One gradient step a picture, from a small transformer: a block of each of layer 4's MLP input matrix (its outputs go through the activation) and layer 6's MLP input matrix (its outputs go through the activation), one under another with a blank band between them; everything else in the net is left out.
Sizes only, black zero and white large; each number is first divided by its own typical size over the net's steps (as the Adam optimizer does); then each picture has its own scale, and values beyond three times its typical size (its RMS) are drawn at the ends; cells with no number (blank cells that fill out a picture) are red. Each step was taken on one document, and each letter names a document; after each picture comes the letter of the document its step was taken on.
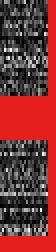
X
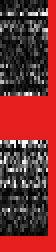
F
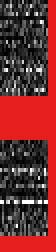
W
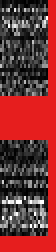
X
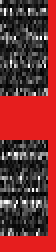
F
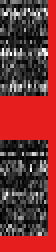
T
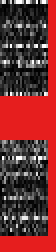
T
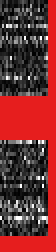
F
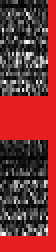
T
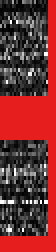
W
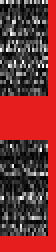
T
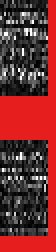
W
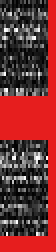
F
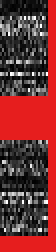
X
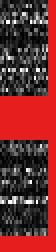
W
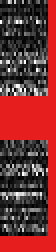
X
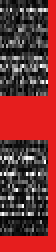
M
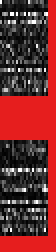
W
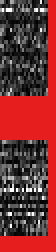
M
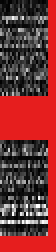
M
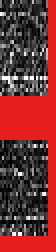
T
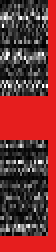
T
